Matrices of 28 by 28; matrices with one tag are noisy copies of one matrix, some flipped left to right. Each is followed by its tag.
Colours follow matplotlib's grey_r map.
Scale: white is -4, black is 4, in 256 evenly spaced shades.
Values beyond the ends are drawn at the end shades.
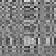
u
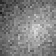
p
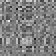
u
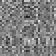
u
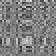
u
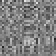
u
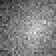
p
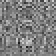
u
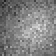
p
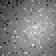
p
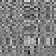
u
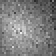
p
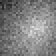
p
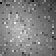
p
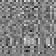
u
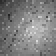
p
